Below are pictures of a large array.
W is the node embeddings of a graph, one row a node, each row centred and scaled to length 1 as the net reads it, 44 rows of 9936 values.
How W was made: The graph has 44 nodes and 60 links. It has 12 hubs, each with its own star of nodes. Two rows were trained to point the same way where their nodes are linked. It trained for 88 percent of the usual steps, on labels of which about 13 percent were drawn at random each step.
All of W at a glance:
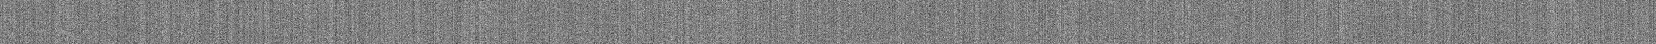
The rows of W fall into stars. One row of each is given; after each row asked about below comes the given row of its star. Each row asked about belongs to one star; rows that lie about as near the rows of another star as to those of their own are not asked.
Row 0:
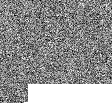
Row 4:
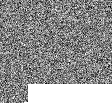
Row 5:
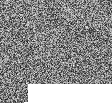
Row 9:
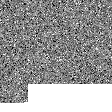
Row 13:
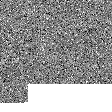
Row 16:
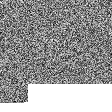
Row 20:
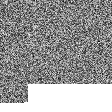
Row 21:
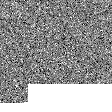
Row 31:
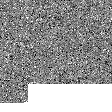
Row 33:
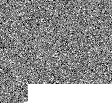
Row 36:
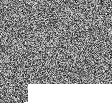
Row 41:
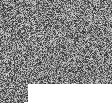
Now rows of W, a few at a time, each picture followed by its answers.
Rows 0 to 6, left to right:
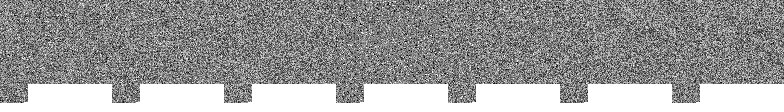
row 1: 36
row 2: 33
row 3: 20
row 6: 31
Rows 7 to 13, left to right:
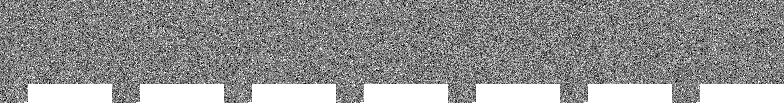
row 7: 33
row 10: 21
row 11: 0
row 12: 0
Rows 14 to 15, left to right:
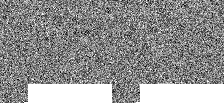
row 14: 31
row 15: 5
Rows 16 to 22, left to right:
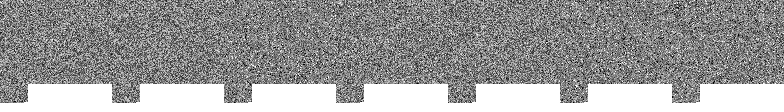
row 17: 21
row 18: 9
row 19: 16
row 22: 41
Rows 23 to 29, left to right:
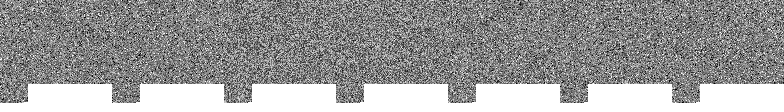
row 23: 5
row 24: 41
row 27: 9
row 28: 41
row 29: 21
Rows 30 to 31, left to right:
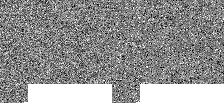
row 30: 4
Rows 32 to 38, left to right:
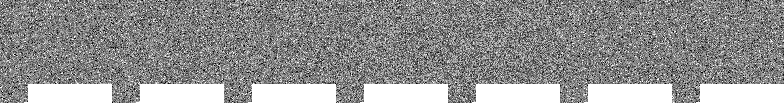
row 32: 33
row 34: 41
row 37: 36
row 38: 9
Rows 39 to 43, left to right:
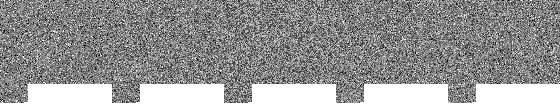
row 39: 21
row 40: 33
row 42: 9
